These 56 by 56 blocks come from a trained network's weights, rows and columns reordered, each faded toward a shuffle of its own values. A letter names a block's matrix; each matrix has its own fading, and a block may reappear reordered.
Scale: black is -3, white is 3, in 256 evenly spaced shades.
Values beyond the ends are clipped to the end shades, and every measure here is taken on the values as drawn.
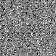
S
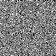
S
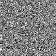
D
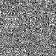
D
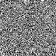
D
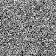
S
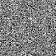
D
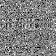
S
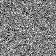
S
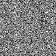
D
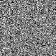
D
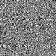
D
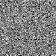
D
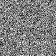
D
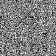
S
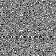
S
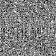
S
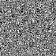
D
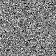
S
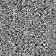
D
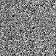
D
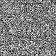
S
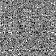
S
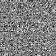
D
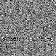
D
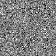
D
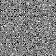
S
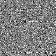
D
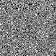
D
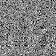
S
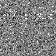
D
